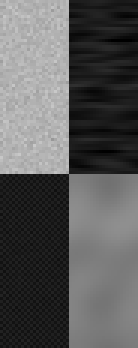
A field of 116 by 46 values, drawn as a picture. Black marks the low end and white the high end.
The table splits into 2 rows of 2 panels. Panel 1,1: high, fine-grained, faint in contrast. Panel 1,2: very low, streaked across, faint in contrast. Panel 2,1: very low, checkered, faint in contrast. Panel 2,2: middling, smooth, faint in contrast.
